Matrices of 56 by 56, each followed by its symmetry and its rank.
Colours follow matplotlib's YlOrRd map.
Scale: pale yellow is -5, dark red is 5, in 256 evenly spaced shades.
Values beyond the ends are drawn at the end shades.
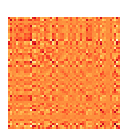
symmetric, rank three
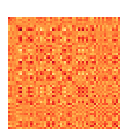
symmetric, rank three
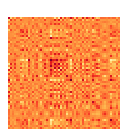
symmetric, rank three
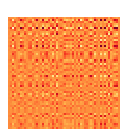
neither, rank two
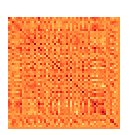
symmetric, rank five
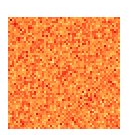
symmetric, full rank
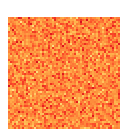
antisymmetric, full rank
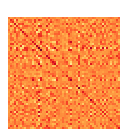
symmetric, rank five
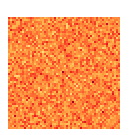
symmetric, full rank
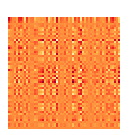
neither, rank two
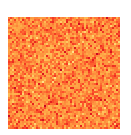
symmetric, full rank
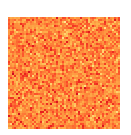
antisymmetric, full rank
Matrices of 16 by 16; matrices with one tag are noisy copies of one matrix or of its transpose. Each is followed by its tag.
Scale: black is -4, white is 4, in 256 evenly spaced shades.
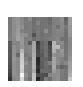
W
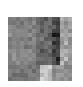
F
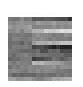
W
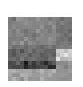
F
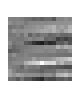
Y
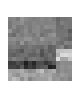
F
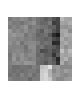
F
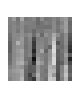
Y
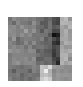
F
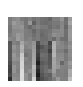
W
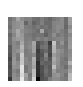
W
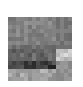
F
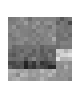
F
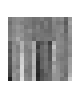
W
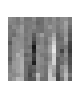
Y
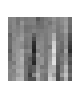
Y
